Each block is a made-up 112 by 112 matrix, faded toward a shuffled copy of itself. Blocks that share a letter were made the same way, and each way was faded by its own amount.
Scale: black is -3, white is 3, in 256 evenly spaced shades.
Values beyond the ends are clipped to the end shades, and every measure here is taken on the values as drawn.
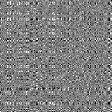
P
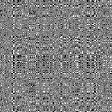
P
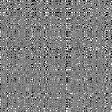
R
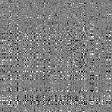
R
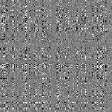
R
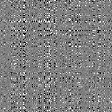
R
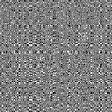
P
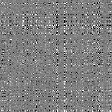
R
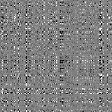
R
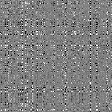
R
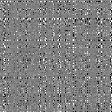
R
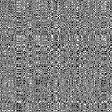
P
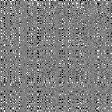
R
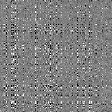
R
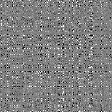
R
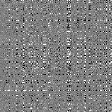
R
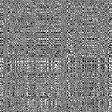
P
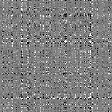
R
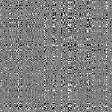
R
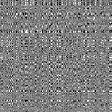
P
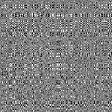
P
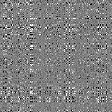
R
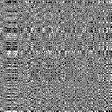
P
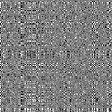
P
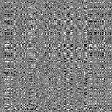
P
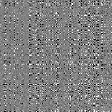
R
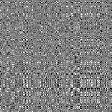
P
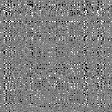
R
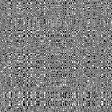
P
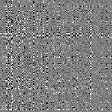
R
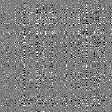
R
